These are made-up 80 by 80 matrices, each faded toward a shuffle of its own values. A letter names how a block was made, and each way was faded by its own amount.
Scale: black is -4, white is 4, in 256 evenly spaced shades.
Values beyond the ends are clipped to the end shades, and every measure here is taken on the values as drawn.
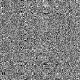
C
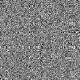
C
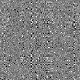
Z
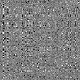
Z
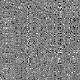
Z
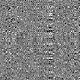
Z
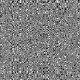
Z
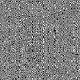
Z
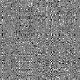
Z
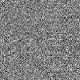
C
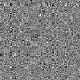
Z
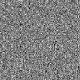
C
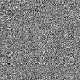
C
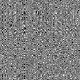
Z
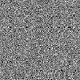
C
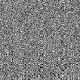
C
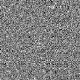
C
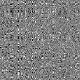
Z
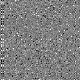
Z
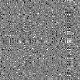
Z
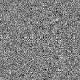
C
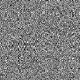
C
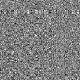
C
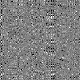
Z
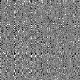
Z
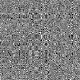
Z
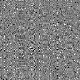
Z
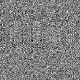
C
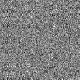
C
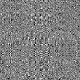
Z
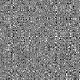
Z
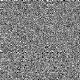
C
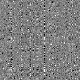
Z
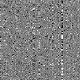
Z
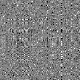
Z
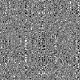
Z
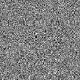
C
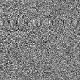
C
